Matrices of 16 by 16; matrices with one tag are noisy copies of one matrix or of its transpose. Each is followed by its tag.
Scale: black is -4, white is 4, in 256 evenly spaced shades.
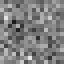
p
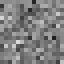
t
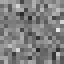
p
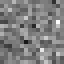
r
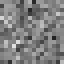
t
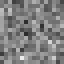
r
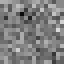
p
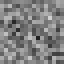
p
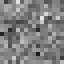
t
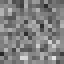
r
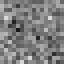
p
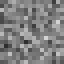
r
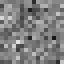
t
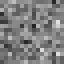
r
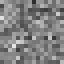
t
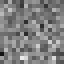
r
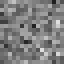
r
